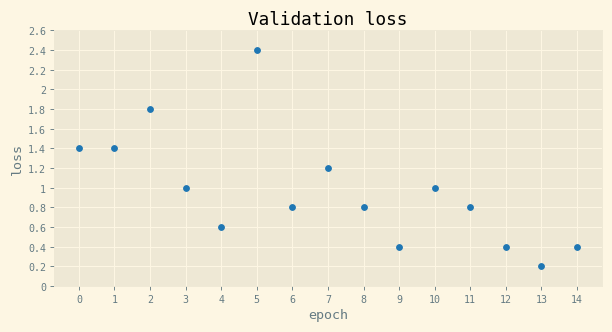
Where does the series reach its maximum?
5
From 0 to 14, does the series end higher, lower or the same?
lower
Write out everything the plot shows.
Title: Validation loss
x-axis: epoch, ticks 0 1 2 3 4 5 6 7 8 9 10 11 12 13 14
y-axis: loss, ticks 0 0.2 0.4 0.6 0.8 1 1.2 1.4 1.6 1.8 2 2.2 2.4 2.6
Values:
1.4 1.4 1.8 1 0.6 2.4 0.8 1.2 0.8 0.4 1 0.8 0.4 0.2 0.4
